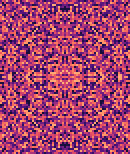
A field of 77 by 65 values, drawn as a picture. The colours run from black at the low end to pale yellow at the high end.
Mirror symmetry: left to right and top to bottom. Average level on the scale: 50%. Stripes: none. Slope: none. Grain: fine. Odd rows or columns: none. Seam: none.
